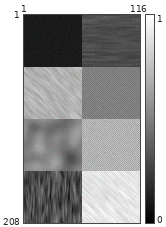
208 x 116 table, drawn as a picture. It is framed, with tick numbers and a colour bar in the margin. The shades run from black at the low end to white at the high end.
It is made of 4 by 2 panels. Panel 1,1: very low, flat. Panel 1,2: low, streaked across, faint in contrast. Panel 2,1: high, slanting down to the right, faint in contrast. Panel 2,2: middling, checkered, faint in contrast. Panel 3,1: middling, smooth. Panel 3,2: high, checkered. Panel 4,1: low, streaked downward. Panel 4,2: very high, slanting down to the right, faint in contrast.
